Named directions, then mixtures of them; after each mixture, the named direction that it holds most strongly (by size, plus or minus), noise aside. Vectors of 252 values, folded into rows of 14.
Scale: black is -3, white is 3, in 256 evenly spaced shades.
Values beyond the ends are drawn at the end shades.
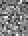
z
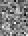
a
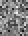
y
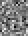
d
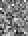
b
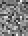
z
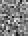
z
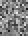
y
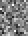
b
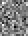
d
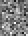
a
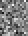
b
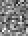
d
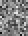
y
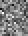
b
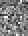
z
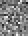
z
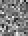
b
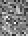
a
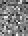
z
